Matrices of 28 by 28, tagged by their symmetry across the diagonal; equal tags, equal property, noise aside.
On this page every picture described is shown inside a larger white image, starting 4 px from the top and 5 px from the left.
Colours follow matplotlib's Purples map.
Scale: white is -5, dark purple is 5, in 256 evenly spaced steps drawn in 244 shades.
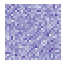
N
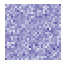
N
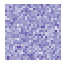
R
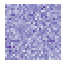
R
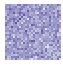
N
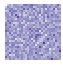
N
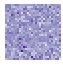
R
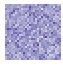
N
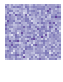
R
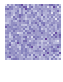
R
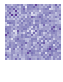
N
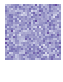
R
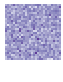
R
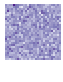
R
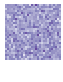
R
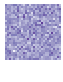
R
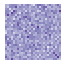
N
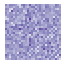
N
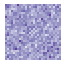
N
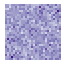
N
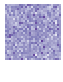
R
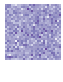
R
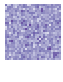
N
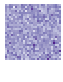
R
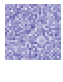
N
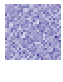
N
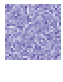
N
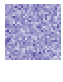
R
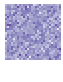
N
